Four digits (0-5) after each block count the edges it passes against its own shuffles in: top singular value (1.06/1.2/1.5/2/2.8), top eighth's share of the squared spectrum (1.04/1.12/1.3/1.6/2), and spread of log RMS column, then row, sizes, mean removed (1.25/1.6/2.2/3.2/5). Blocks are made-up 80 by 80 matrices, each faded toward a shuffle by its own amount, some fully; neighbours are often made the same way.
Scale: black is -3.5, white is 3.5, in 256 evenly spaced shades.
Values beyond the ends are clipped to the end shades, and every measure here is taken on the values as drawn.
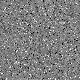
0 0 0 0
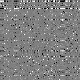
5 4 2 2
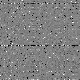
4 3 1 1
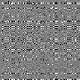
5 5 3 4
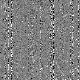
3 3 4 0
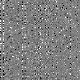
4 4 3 1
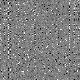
4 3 2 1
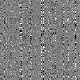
4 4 3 1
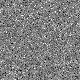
2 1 0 0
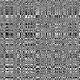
5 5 4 4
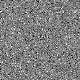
3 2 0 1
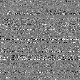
2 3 0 4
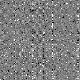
4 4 2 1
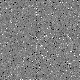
2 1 0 0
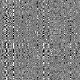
5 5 3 2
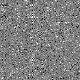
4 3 2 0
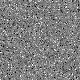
0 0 0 0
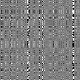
5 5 4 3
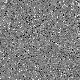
1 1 0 0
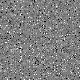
3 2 1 0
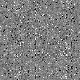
3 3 2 0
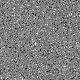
1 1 0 0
